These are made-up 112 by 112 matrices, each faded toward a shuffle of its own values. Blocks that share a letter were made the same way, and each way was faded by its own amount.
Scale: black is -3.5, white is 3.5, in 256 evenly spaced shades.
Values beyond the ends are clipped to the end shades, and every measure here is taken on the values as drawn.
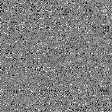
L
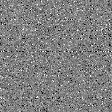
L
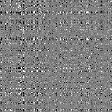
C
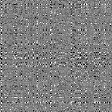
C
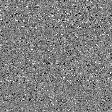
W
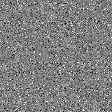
W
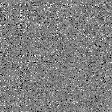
L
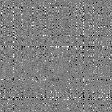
C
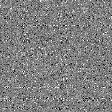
L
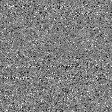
W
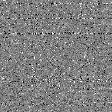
L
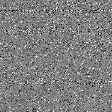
L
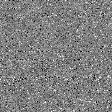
W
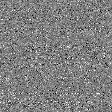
W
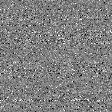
W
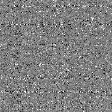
L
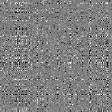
C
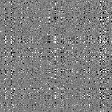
C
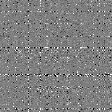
C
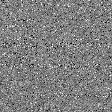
W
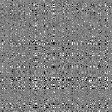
C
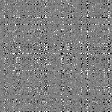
C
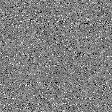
W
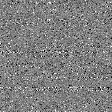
W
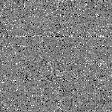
L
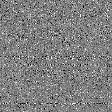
L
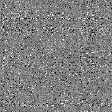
L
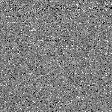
W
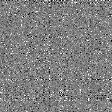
L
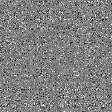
L
